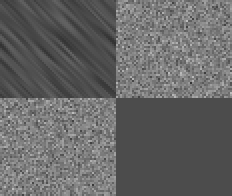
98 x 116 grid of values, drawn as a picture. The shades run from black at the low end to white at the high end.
It is made of 2 by 2 panels. Panel 1,1: low, slanting down to the right, faint in contrast. Panel 1,2: middling, fine-grained. Panel 2,1: middling, fine-grained. Panel 2,2: low, flat.
